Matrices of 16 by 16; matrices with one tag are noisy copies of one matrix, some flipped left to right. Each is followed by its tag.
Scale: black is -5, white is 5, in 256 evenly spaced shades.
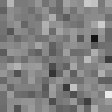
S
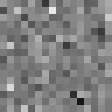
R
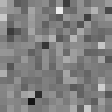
R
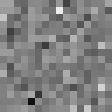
R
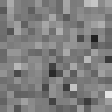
S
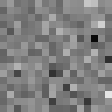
S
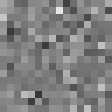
R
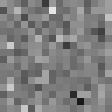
R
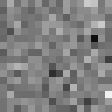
S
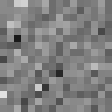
S
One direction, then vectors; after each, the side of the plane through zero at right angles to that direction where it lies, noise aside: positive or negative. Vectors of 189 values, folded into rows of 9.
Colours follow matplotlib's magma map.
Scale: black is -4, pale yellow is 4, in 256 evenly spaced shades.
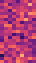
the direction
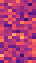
negative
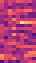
negative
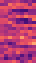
negative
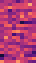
positive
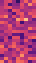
positive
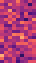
negative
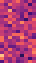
negative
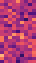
negative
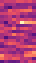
negative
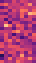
positive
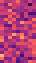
negative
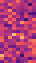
negative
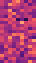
negative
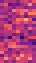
positive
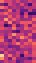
negative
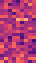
positive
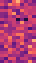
negative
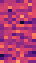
positive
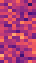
negative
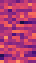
positive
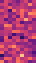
positive
